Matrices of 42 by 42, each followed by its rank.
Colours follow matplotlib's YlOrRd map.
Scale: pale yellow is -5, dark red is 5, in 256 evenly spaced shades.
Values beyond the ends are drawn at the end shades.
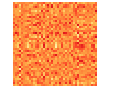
five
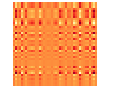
one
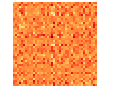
five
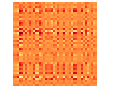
two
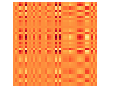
one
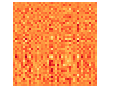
five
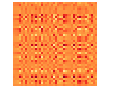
two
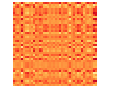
two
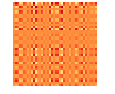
one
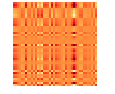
one
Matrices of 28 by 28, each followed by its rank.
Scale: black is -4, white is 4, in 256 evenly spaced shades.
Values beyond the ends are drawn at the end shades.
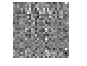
five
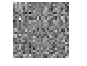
five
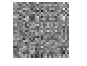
five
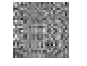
five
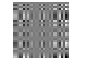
one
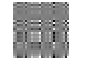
one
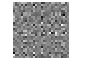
five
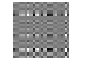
one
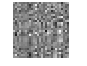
five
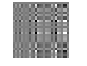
one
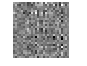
five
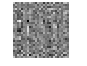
five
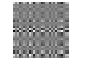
one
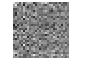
five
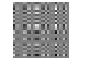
one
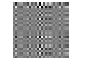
one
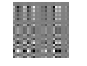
one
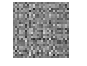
five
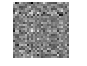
five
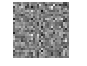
five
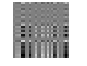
one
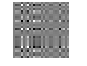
one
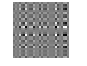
one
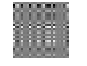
one
